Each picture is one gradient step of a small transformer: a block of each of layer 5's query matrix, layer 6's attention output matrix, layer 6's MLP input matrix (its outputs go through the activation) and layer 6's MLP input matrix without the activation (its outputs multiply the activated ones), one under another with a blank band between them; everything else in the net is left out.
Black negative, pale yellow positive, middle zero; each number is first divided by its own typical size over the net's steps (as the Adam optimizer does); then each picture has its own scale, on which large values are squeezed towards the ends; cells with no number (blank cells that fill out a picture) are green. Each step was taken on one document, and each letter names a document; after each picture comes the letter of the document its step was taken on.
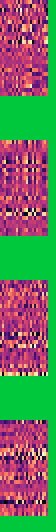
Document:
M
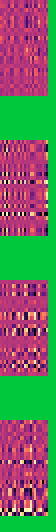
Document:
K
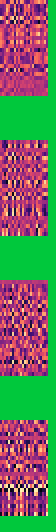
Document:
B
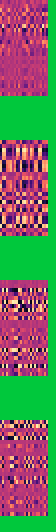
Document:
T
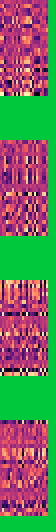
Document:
M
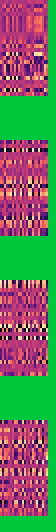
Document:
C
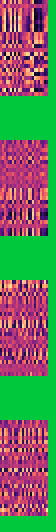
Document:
C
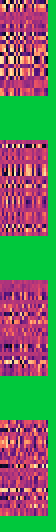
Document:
B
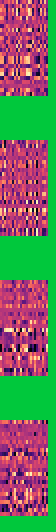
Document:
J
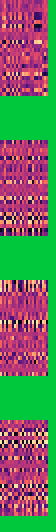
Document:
C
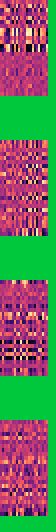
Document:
J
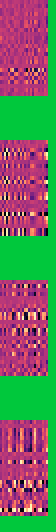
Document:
K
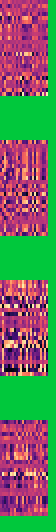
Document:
M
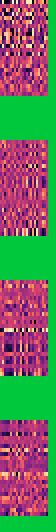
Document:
J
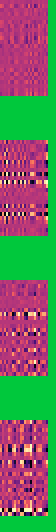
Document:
K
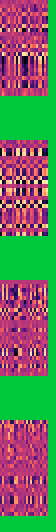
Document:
T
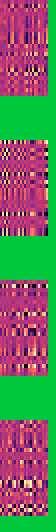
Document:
K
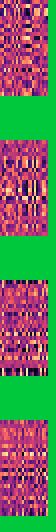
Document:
M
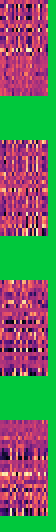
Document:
J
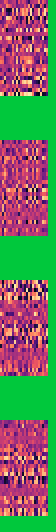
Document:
M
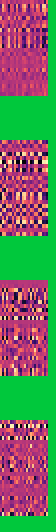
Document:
T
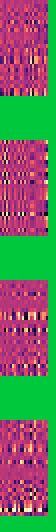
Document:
K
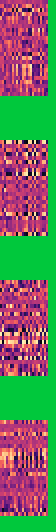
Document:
M
